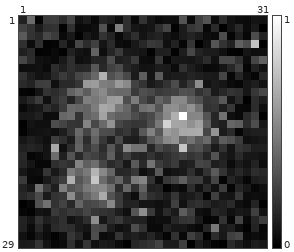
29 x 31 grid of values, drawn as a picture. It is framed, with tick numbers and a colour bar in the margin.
Stripes: none. Ninth with the highest average: centre. Odd rows or columns: none. Average level on the scale: 20%. Bumps: three. Slope: none.
